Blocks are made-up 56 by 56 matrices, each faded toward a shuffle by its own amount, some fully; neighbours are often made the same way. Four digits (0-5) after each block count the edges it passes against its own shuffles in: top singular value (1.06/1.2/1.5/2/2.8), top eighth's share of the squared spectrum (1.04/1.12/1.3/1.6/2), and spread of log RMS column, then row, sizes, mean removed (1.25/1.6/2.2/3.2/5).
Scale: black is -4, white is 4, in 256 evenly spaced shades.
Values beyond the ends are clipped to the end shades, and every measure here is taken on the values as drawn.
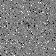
2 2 0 0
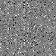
3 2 1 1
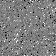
2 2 0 0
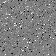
0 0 0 0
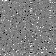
3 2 1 0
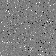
1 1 0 0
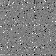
3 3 0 1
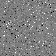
1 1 0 0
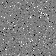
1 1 0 0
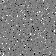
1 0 0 0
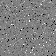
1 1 0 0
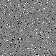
1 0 0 0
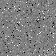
1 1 0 0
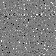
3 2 0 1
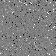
1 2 0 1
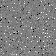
2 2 0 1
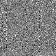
1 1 2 0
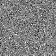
0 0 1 0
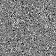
0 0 1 0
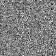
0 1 2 0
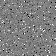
0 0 0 0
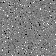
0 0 0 0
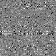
3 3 1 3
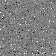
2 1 0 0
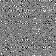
4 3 1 2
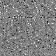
2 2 0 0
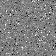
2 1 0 0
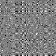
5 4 2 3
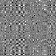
5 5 3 3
